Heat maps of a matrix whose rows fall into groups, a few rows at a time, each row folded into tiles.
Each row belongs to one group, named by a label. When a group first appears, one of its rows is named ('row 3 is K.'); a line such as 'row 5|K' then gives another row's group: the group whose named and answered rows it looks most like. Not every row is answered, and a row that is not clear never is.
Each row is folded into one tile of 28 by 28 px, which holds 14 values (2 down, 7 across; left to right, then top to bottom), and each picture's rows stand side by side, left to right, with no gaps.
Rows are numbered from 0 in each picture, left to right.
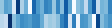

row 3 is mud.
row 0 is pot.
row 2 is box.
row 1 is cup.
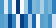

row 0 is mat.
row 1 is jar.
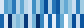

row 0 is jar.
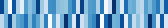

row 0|box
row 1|box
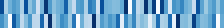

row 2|box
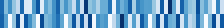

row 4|cup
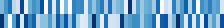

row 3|cup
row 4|pot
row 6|cup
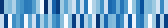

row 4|box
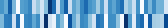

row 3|mud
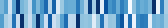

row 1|cup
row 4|box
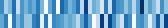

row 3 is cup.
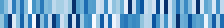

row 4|pot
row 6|pot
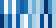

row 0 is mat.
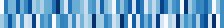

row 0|cup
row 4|cup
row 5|mat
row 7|box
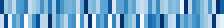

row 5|pot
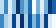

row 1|mat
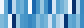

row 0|mud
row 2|pot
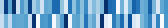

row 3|mat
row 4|mat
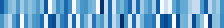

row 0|mud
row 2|box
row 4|cup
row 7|mud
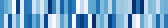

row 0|pot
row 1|mat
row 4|mat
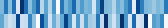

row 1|mud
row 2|cup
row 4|cup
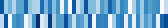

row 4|box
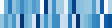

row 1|pot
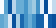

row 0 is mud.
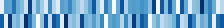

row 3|box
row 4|mud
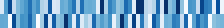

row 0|mud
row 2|cup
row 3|pot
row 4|cup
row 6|box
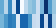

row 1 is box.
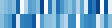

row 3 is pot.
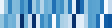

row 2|mat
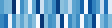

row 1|mud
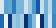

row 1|mud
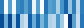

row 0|mat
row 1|mat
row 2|mud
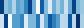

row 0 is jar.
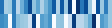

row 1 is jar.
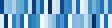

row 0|jar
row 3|cup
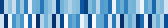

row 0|jar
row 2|jar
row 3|jar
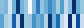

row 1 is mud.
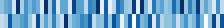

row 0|pot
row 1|pot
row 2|pot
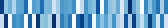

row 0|jar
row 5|cup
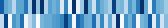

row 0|jar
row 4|jar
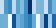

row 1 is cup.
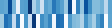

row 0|box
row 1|jar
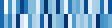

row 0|mat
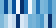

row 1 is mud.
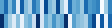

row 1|pot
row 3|box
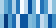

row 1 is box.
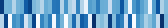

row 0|jar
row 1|jar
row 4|box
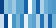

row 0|jar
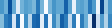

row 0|box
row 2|box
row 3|pot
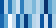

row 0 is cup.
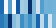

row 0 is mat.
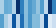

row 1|mat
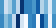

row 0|mat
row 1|mud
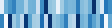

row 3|box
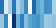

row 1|cup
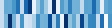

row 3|box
